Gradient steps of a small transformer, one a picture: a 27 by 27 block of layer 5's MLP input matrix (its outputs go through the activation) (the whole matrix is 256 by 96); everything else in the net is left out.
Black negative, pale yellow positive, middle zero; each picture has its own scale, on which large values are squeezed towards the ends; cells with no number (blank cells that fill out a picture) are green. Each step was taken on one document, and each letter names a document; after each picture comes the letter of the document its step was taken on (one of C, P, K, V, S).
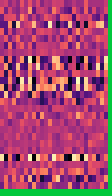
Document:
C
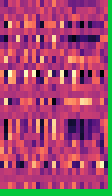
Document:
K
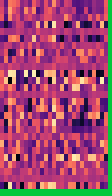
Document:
K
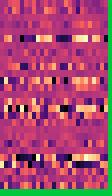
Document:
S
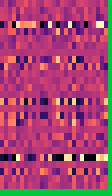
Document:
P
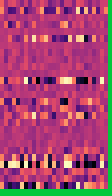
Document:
S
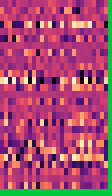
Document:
K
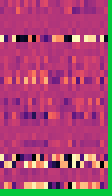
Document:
S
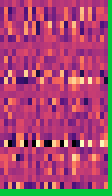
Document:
K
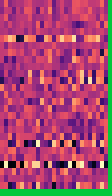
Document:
K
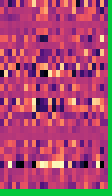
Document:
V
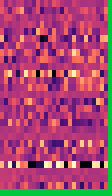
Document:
V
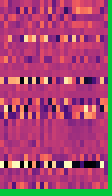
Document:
S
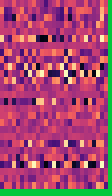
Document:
V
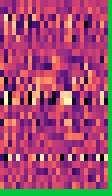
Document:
C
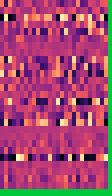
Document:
P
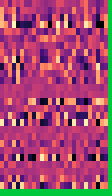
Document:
P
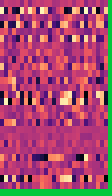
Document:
C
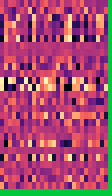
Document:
C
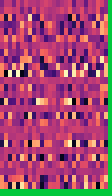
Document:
P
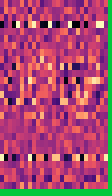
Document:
C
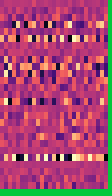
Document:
C
